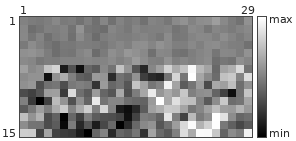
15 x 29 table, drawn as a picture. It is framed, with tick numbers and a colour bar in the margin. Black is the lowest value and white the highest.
On average the colour sits 50% of the way up the scale. The halves do not mirror each other. The ninth with the highest average is the bottom right. A horizontal seam about 40% of the way down splits the table, and the top part is calmer.
